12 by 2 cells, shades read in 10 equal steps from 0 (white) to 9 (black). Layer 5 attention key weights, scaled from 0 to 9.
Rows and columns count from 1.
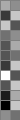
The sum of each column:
63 44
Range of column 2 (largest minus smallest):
4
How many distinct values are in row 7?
2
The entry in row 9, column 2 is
2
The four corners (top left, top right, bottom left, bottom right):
3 4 4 5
